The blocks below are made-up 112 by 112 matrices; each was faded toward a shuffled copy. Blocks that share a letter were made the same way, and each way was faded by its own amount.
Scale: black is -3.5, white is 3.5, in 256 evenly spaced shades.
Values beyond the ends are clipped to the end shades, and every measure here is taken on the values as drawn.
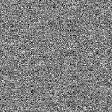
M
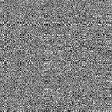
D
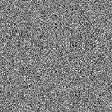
M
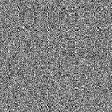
M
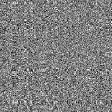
M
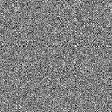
M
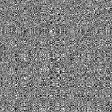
D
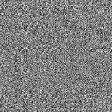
M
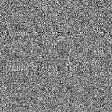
M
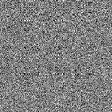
M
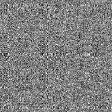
M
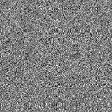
M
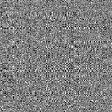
D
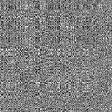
D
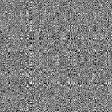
D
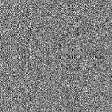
M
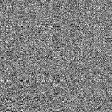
M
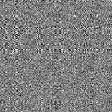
D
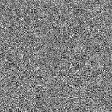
M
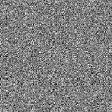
M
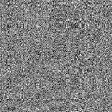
M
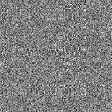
M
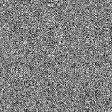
M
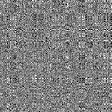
D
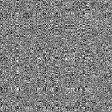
D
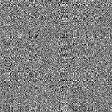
D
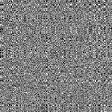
D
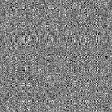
D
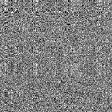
M
